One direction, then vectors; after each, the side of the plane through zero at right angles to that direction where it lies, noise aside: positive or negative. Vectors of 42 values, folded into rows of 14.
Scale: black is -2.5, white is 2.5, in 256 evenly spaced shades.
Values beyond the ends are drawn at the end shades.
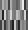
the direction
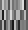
positive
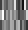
negative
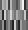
positive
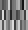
negative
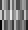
positive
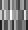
positive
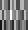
positive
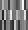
positive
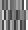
negative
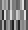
positive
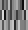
negative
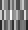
positive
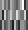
positive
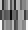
negative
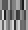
negative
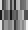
negative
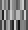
positive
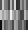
positive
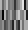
positive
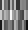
positive
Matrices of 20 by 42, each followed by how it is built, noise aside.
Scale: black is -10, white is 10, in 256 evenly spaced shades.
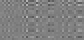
low rank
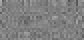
low rank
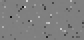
sparse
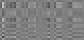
low rank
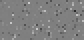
sparse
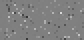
sparse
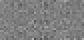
low rank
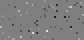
sparse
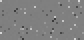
sparse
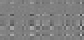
low rank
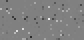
sparse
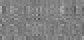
low rank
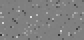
sparse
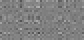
low rank
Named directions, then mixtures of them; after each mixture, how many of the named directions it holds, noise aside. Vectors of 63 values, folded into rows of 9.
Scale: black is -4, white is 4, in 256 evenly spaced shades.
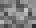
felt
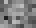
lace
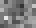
one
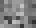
one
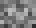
one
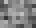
two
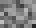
one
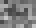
two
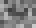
two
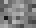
one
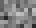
two
